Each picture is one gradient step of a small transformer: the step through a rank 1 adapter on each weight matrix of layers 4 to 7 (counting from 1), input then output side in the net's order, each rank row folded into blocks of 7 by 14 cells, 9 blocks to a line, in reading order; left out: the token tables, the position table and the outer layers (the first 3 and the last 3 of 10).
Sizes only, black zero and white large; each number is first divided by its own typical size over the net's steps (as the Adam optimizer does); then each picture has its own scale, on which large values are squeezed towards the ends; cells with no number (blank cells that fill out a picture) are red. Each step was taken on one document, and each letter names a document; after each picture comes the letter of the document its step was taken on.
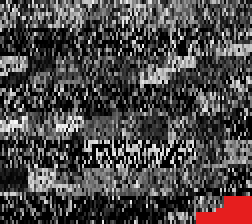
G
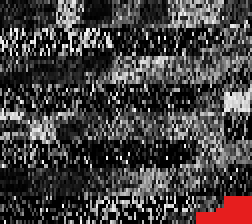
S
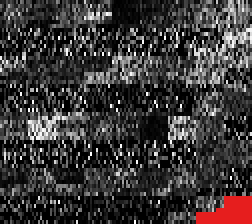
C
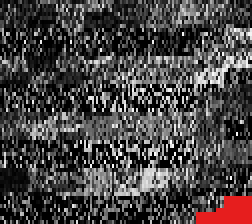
C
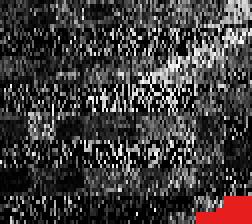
C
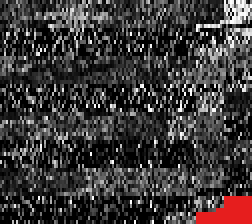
G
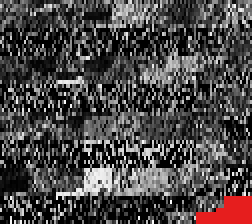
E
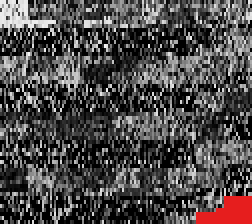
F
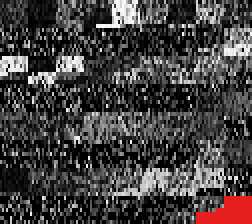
S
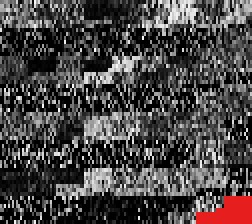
E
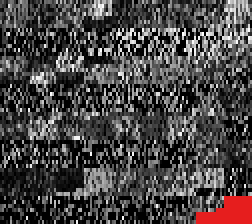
C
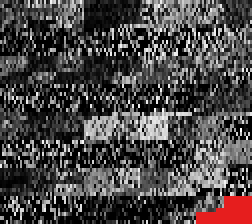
E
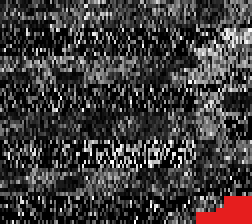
G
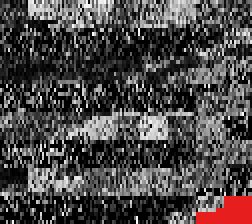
E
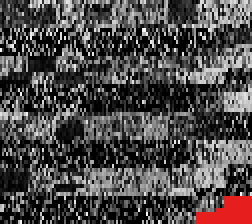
S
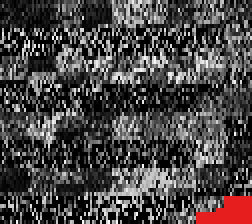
S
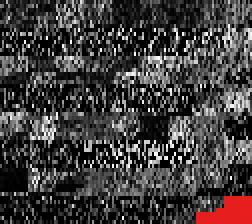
C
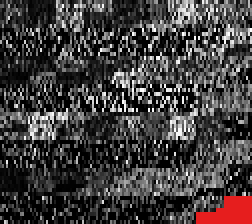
C
